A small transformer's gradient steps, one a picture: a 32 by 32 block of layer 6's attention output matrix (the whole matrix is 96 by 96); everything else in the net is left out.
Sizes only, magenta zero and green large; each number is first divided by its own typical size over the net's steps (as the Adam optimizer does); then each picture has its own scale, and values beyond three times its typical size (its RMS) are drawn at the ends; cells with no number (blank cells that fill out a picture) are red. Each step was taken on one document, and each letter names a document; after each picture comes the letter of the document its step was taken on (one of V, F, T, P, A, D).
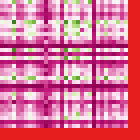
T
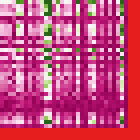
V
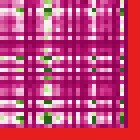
V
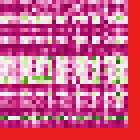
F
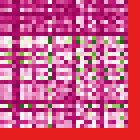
F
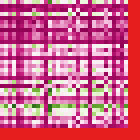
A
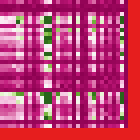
V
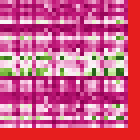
F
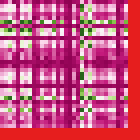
T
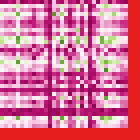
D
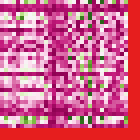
F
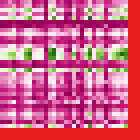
T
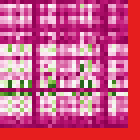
F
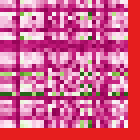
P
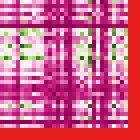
P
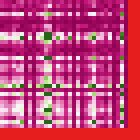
V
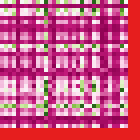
A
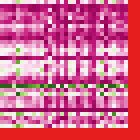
D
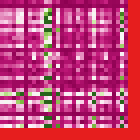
V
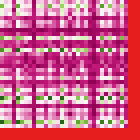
D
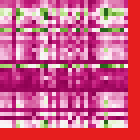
D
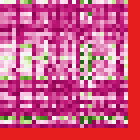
F
